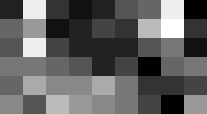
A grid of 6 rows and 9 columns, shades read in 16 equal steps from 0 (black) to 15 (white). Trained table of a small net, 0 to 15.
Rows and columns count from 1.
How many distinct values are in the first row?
7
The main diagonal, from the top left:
2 9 4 5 10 7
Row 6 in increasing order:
0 4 5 7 8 8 9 9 11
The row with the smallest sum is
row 3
